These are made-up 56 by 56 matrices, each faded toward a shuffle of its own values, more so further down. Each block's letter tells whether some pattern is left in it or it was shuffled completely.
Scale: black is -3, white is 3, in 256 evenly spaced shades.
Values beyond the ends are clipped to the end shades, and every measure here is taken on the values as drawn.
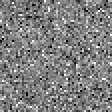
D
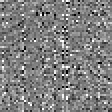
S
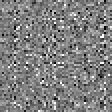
S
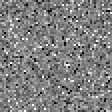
D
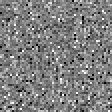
D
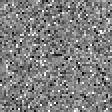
D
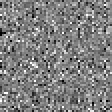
S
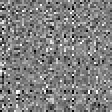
S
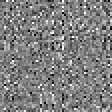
S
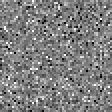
D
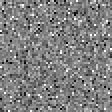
D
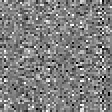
S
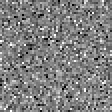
D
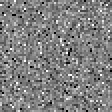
D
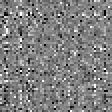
S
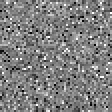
D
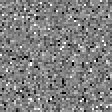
D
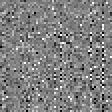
S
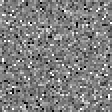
D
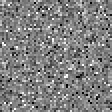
D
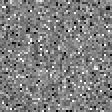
D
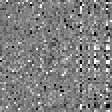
S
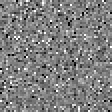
D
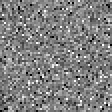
D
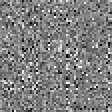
S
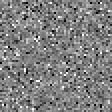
D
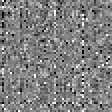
S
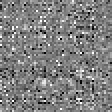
S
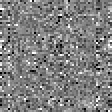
S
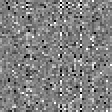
S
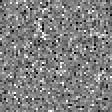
D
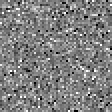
D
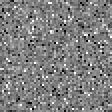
D
